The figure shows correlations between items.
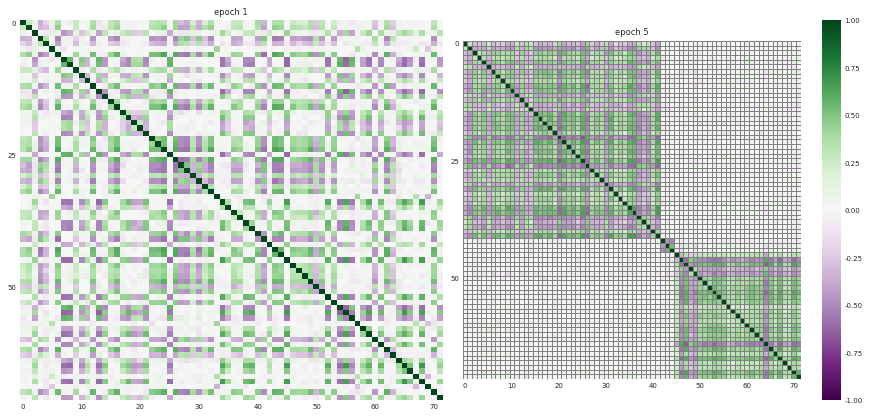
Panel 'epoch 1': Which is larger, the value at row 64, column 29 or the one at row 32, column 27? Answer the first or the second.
the first
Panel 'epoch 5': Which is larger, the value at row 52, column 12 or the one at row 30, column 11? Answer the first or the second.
the second
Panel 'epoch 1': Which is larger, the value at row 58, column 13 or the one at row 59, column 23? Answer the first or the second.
the second
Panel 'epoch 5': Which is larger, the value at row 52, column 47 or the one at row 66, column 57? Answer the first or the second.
the first
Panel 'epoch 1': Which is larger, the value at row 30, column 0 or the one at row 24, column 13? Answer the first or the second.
the second
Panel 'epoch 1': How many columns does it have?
72
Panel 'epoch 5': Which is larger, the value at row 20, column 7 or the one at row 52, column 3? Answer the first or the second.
the second
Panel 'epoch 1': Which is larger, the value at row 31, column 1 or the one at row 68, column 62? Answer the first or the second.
the first
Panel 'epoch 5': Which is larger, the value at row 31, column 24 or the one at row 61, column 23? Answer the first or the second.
the first
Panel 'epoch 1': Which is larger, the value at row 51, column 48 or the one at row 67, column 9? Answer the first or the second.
the first
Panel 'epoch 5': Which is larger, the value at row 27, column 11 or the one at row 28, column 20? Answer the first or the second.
the first
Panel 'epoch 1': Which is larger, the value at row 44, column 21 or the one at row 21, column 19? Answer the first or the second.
the first
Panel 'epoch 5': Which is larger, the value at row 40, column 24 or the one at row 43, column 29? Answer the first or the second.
the first
